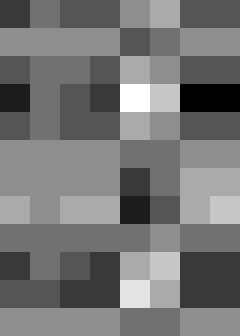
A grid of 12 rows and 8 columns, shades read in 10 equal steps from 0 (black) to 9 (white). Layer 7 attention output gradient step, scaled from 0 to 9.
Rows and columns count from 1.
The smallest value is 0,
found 2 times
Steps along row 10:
up down down up up down same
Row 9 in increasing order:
4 4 4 4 4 4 4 5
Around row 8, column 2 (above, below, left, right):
5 4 6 6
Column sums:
44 52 48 45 58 60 44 45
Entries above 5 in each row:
1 0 1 2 1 0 2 5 0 2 2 0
